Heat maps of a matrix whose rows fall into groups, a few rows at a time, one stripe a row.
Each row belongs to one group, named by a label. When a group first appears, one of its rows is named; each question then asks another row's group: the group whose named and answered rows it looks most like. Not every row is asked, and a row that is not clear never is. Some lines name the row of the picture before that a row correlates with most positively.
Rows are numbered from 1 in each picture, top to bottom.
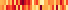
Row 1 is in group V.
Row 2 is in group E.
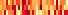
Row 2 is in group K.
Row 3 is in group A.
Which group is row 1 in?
E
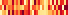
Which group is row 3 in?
V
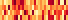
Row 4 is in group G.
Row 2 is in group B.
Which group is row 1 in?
G
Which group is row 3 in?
A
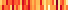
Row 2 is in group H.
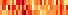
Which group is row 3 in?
V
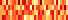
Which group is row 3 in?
G
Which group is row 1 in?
E
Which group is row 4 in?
B
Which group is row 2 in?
A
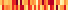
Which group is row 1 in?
G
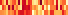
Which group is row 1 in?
E
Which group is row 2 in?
H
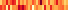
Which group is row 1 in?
K
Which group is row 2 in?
B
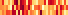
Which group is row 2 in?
V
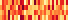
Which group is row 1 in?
V
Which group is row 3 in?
B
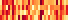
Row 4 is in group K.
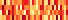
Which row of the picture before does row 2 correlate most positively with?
1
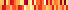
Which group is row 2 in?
B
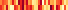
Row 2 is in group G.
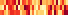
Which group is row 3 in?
A
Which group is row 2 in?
A
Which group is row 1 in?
E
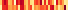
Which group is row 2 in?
G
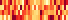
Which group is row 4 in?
G
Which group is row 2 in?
G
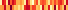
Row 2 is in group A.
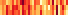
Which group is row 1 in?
V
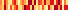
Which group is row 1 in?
G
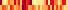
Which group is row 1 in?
E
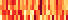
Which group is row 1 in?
K
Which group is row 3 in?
B
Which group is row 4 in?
V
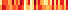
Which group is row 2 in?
B
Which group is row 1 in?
V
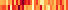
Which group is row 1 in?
V
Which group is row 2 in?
B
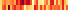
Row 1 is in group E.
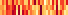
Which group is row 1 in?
V
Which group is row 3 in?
K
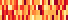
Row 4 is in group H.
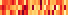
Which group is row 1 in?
K
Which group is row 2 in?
A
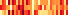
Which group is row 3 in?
V
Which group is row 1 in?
H
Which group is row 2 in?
B
